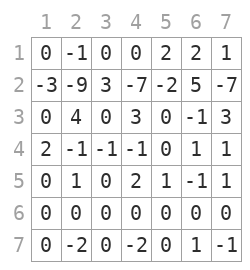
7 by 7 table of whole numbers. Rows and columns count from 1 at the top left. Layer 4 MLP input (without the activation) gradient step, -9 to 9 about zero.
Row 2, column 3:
3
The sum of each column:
-1 -8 2 -5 1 7 -2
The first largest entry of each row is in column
5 6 2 1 4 1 6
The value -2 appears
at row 2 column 5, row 7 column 2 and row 7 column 4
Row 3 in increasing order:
-1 0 0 0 3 3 4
